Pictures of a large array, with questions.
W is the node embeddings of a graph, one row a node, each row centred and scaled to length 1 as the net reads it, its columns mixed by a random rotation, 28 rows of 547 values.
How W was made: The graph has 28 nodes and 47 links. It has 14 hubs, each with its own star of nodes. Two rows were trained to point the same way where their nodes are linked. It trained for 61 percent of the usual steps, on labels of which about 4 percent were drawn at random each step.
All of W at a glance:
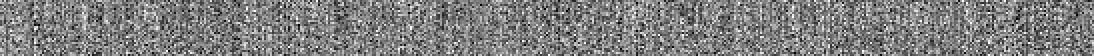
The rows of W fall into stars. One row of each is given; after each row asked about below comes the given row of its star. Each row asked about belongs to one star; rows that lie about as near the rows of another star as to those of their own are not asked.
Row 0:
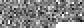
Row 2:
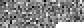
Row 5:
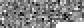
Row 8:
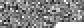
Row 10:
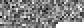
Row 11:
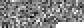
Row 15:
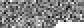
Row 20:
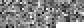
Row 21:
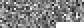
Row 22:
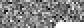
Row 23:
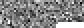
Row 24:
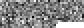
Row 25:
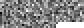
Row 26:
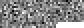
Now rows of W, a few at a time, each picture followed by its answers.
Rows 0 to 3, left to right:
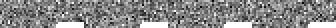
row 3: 10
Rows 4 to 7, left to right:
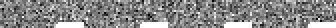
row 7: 23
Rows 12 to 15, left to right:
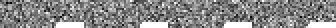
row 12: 22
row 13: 25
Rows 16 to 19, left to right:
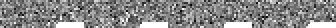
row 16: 5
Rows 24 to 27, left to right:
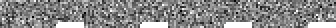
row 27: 21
